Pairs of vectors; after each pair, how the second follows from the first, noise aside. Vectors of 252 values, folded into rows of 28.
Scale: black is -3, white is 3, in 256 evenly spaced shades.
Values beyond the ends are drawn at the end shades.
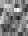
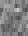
shrunk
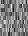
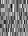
negated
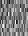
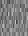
shrunk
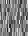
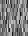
negated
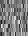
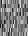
shuffled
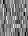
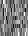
negated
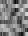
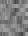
shrunk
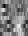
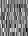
shuffled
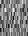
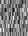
negated
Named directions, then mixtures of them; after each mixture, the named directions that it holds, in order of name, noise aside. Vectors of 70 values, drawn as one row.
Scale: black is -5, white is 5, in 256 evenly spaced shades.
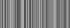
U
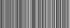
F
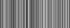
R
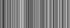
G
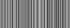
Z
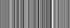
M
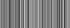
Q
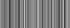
Q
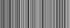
F, G, Q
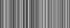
R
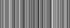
M, Q, R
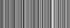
F, M, R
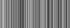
G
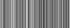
R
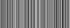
F, G, Z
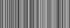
R, U, Z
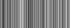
G
